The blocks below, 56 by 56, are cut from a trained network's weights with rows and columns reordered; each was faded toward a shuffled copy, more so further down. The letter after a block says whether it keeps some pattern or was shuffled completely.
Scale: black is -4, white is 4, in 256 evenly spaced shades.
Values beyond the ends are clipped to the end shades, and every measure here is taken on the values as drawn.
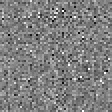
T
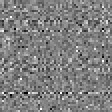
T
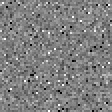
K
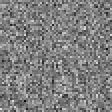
T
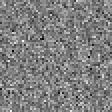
K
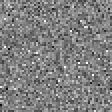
K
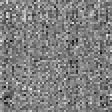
T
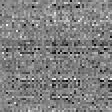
T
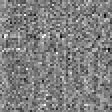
T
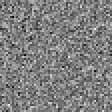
K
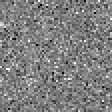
K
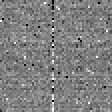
T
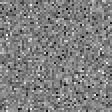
K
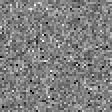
K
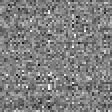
T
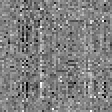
T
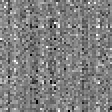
T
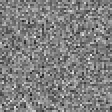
K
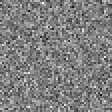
K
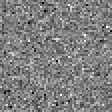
K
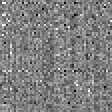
T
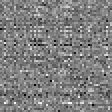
T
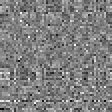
T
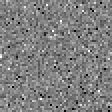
K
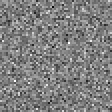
K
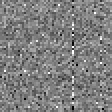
T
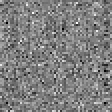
T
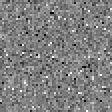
K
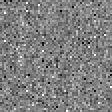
K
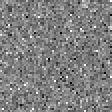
K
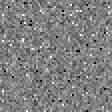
K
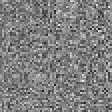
T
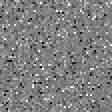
K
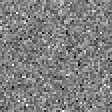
K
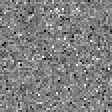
K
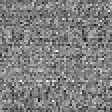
T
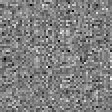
T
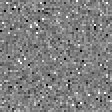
K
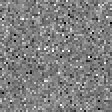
K
